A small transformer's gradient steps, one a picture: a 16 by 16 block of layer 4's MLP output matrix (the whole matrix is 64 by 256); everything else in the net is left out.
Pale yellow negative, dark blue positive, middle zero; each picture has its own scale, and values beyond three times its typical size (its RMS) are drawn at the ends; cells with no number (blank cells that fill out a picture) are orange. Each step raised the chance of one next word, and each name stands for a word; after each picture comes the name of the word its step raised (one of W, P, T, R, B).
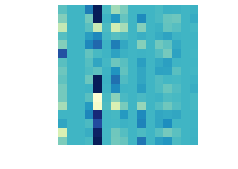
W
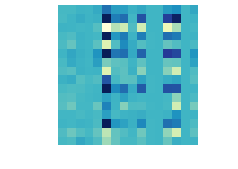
W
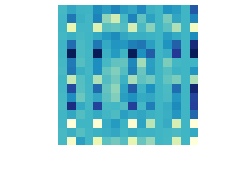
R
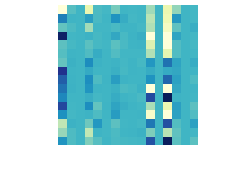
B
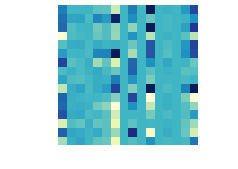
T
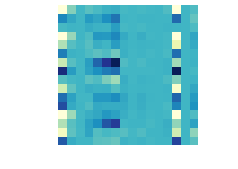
B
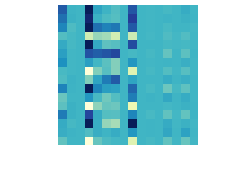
T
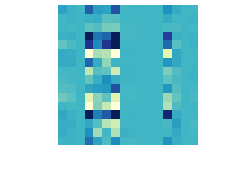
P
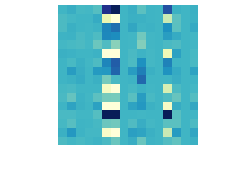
P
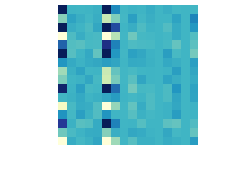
T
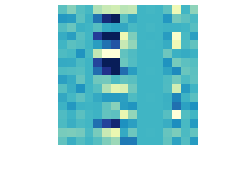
B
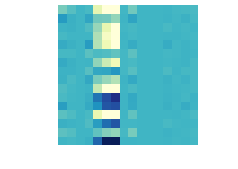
B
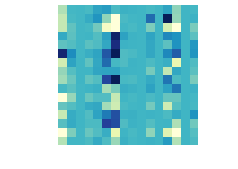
W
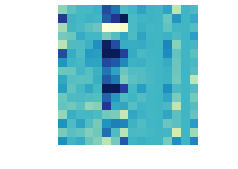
W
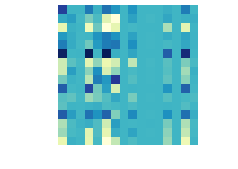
R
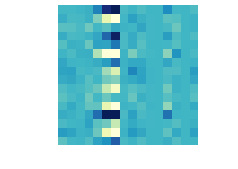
P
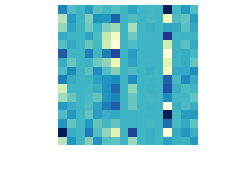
P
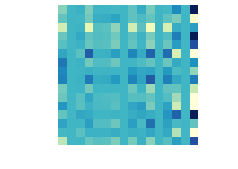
P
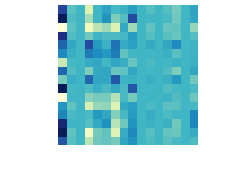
W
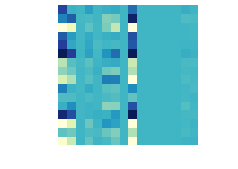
R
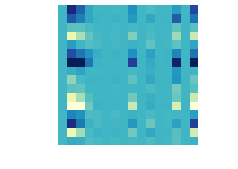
T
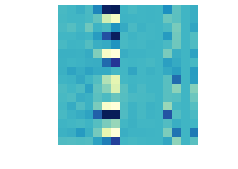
P
